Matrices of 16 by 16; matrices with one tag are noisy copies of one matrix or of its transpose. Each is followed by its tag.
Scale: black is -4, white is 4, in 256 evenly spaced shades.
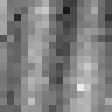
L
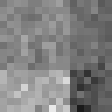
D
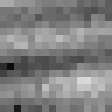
L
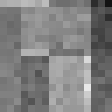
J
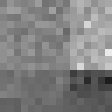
D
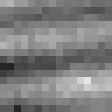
L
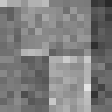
J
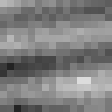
L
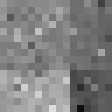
D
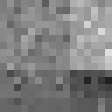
D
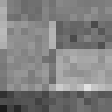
J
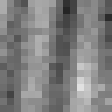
L
